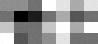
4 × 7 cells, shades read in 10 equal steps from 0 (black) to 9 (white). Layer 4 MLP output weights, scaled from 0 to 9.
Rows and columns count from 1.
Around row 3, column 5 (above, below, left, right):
6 8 7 6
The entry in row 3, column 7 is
9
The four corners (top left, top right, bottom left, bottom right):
5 8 9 4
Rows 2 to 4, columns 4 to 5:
4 6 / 7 9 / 5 8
